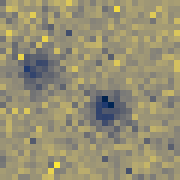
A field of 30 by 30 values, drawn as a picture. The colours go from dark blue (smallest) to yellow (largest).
There is no overall slope. No row or column stands out. There are two dips. Neither half mirrors the other.
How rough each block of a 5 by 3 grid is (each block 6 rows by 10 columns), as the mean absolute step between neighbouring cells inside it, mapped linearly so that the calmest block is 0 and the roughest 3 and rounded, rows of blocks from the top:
210 | 320 | 121 | 121 | 101
